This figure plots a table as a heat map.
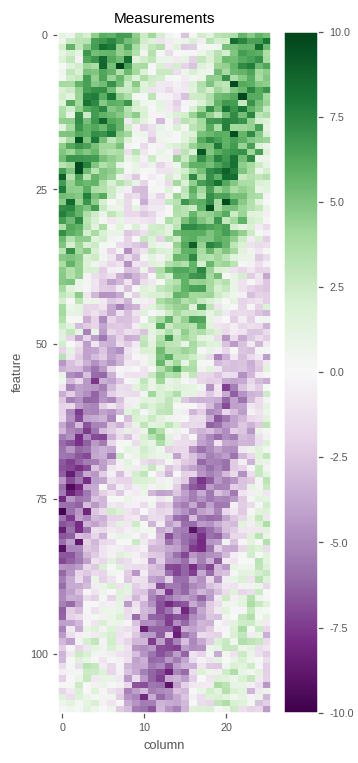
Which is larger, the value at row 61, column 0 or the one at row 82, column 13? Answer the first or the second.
the first
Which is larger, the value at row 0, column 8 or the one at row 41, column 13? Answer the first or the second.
the first
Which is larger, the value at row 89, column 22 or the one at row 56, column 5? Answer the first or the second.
the first
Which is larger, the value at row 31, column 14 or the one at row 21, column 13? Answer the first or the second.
the first
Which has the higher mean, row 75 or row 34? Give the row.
34
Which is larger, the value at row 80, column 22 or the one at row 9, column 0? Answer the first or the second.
the second
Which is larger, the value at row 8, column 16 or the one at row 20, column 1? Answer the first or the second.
the second
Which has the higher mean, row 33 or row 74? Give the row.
33
